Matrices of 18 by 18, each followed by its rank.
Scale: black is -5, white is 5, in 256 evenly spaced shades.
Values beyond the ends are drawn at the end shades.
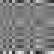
one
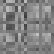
two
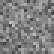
full rank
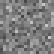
full rank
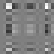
one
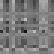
two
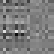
two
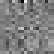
three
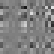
two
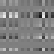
one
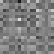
two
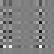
one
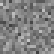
full rank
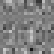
three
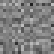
three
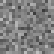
full rank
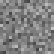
full rank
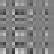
one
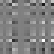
one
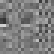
three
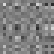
two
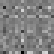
three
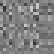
three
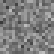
full rank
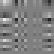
one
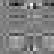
two
